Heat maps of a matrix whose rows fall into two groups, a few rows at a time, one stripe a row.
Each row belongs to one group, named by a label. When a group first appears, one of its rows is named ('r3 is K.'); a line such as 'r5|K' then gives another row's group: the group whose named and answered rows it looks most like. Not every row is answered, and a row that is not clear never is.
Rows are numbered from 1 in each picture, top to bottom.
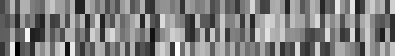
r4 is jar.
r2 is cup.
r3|cup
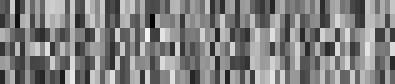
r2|jar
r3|cup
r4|jar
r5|cup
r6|cup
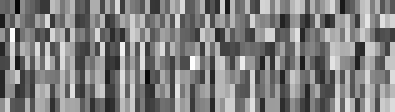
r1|cup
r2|jar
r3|cup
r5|jar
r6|jar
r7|jar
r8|jar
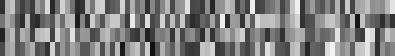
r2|cup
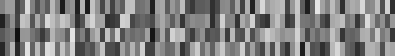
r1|cup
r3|cup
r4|jar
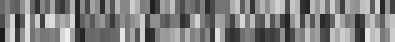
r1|cup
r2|jar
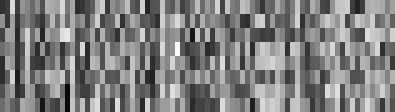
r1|jar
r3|jar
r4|cup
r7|cup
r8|cup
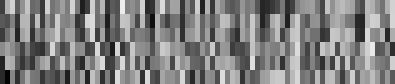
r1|jar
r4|cup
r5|jar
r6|cup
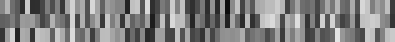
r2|cup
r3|jar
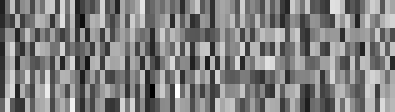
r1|jar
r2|jar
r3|cup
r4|jar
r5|cup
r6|jar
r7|jar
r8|jar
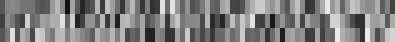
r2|jar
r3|jar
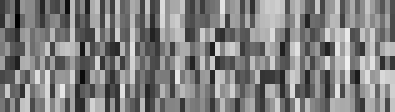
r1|cup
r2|cup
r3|cup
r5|cup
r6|jar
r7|jar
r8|jar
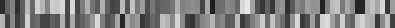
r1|jar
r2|cup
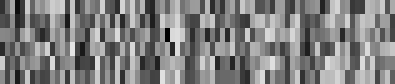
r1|jar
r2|cup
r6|cup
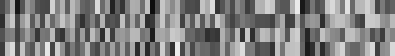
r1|cup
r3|cup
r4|jar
